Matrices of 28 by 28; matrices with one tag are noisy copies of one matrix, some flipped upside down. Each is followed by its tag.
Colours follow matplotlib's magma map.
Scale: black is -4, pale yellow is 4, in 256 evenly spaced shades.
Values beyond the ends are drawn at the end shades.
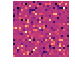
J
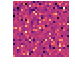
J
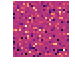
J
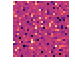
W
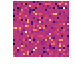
J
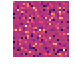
J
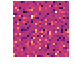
W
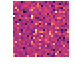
W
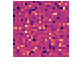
J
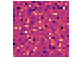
J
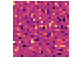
W
